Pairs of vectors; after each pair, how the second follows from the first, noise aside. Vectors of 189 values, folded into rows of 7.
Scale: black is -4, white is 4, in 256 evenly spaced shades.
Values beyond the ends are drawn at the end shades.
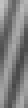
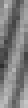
reversed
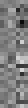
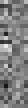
reversed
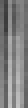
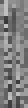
sign-scrambled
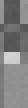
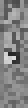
sign-scrambled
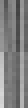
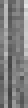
reversed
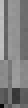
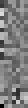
sign-scrambled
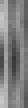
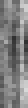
reversed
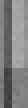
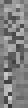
sign-scrambled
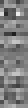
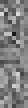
sign-scrambled
